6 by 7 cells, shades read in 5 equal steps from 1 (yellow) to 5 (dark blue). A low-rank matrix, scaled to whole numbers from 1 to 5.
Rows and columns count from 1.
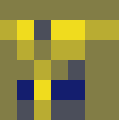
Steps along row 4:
same down up up down same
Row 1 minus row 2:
1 2 -1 2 2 1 1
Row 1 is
3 3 3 3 3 3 3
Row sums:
21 13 18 21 25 23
